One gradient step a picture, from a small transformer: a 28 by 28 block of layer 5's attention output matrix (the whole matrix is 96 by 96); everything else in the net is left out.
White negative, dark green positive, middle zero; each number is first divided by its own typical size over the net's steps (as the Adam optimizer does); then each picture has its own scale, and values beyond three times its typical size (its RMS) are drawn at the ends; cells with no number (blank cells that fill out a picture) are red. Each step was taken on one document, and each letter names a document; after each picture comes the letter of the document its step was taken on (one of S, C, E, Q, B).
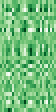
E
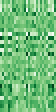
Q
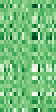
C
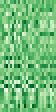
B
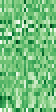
E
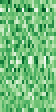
B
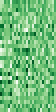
Q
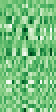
E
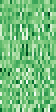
E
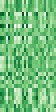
B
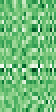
C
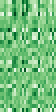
C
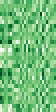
Q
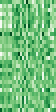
Q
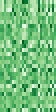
C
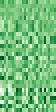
B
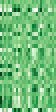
Q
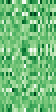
C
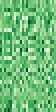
E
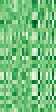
C
